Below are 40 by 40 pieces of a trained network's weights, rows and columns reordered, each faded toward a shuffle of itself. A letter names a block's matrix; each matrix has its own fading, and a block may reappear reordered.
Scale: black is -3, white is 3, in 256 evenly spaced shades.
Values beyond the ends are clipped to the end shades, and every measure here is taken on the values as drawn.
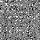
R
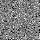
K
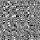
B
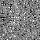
K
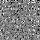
K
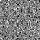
K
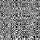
B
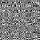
B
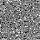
K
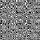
B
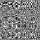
B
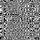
B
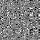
K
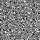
K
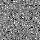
R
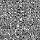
K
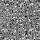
R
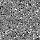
R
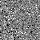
R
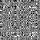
B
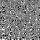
K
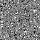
R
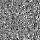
R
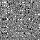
R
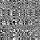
B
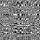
B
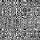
B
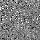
R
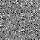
K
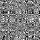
B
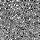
K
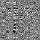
B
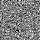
R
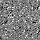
R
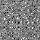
R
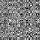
B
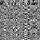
B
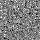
R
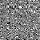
K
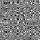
B
